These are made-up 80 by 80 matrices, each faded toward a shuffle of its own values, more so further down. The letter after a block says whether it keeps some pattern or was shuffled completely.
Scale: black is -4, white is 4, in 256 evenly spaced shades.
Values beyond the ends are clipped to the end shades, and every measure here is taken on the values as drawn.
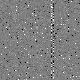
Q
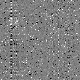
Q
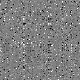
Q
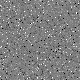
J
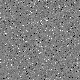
J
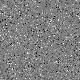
J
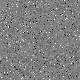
J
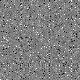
Q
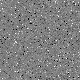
J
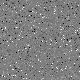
J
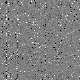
Q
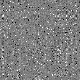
Q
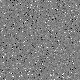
J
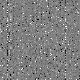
Q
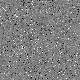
J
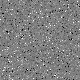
J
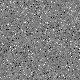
J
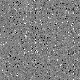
Q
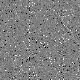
Q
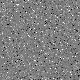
J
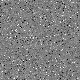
J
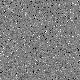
J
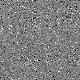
Q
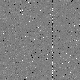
Q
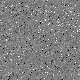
J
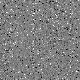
Q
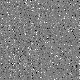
Q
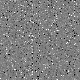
Q
